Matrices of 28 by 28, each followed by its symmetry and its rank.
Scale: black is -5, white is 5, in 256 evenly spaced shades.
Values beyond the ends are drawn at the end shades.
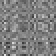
neither, rank three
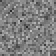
symmetric, full rank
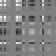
symmetric, rank one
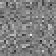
neither, rank five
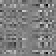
neither, rank three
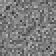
symmetric, full rank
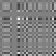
symmetric, rank one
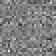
neither, rank five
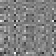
neither, rank three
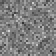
symmetric, full rank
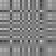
symmetric, rank one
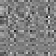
neither, rank three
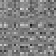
neither, rank three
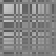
symmetric, rank one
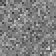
symmetric, full rank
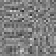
neither, rank five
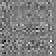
neither, rank five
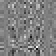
neither, rank three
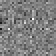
neither, rank five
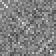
symmetric, full rank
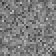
symmetric, full rank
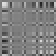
symmetric, rank one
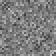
symmetric, full rank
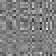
neither, rank three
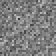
symmetric, full rank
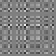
symmetric, rank one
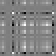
symmetric, rank one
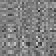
neither, rank five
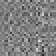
neither, rank five
